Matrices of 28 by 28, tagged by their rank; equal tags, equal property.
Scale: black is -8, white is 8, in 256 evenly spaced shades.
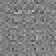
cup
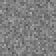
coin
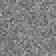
coin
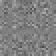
cup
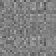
cup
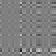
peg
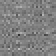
cup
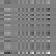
peg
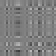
peg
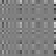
peg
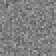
coin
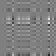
peg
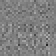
cup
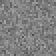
coin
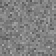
coin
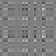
peg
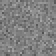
coin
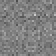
cup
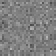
cup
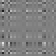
peg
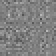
cup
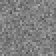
coin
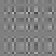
peg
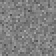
coin
